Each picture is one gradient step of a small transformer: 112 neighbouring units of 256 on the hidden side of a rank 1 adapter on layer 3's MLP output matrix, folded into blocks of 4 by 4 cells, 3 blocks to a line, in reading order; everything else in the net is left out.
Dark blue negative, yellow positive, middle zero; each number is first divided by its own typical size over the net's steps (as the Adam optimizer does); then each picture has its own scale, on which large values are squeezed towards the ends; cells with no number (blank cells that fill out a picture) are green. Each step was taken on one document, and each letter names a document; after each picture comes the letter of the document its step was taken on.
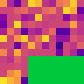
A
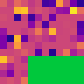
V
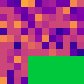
A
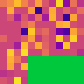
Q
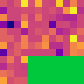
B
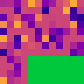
A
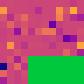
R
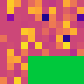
Q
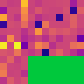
B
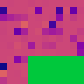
R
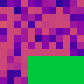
A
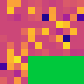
Q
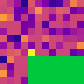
V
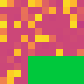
A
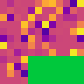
V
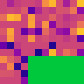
V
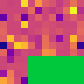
B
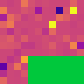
R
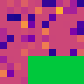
V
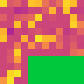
A
